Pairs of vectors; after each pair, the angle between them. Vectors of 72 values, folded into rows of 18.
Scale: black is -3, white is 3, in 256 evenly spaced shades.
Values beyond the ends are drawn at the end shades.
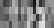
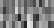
partly aligned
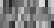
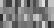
partly aligned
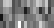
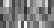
nearly parallel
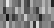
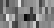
partly opposed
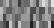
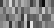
partly opposed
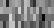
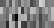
partly aligned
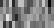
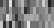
nearly parallel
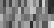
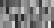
orthogonal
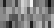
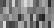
partly aligned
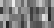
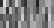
partly opposed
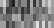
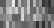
nearly opposite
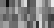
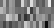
orthogonal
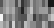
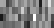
partly opposed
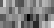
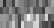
nearly opposite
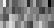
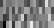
orthogonal
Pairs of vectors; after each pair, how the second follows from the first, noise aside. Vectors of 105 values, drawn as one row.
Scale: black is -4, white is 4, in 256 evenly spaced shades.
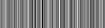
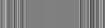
partly zeroed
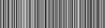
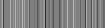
partly zeroed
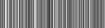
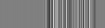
partly zeroed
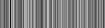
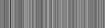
shrunk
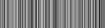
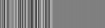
partly zeroed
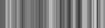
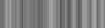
shrunk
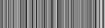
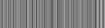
shrunk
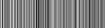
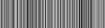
wrapped around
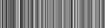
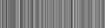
shrunk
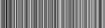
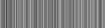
shrunk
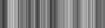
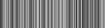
shuffled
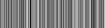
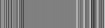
partly zeroed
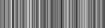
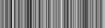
negated
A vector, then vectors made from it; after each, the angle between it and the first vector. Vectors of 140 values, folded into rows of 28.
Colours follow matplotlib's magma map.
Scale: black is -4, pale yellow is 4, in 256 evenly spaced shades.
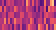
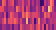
partly aligned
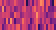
nearly opposite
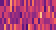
orthogonal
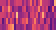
partly opposed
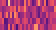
orthogonal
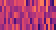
nearly opposite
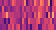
partly opposed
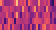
partly opposed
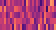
nearly parallel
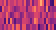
nearly opposite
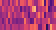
partly opposed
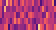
partly aligned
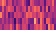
partly opposed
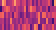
partly opposed
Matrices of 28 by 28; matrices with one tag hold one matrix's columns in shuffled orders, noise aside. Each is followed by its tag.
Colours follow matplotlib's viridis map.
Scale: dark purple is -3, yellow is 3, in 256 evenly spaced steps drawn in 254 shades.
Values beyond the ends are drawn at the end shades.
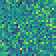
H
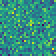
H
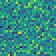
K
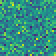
K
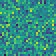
H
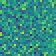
K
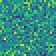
K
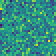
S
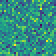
S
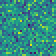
S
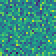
S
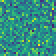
S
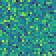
S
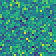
K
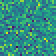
K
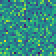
S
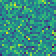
K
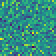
K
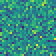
K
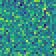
S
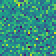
K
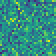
S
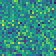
H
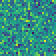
S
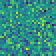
H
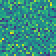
K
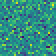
K
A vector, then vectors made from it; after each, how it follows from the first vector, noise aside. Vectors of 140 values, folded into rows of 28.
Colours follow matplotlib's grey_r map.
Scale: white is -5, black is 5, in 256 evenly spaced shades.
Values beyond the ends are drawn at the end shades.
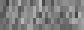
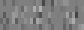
partly zeroed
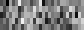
scaled up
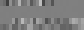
partly zeroed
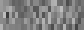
reversed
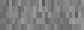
shrunk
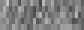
negated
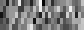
scaled up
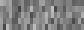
wrapped around
